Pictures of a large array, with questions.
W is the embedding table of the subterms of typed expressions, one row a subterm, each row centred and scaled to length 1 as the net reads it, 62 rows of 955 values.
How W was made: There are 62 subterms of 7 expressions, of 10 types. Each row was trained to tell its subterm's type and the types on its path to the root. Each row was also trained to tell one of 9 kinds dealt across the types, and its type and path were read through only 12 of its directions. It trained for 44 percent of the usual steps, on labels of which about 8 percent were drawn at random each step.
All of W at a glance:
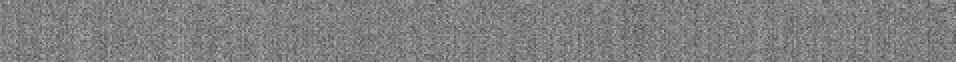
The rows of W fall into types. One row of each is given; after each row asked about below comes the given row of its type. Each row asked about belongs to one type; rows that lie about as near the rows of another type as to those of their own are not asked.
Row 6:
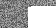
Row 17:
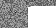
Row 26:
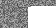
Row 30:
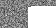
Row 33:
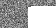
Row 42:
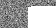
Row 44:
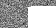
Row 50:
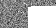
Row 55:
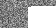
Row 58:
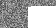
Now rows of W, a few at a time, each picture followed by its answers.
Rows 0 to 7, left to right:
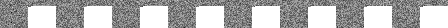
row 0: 30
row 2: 30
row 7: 58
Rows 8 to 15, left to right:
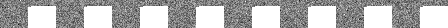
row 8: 6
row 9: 55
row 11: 55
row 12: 33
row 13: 42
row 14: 50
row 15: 58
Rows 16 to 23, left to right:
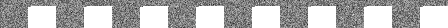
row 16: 50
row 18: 55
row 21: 17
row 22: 44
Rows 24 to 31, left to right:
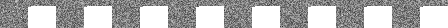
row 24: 58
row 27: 50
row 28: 42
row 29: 58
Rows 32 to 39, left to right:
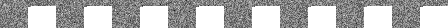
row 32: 17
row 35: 30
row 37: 44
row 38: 44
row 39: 17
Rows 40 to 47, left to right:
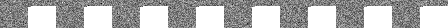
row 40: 50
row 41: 55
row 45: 44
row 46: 6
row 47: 55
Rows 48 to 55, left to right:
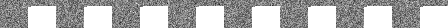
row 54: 30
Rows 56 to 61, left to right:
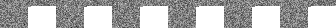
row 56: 17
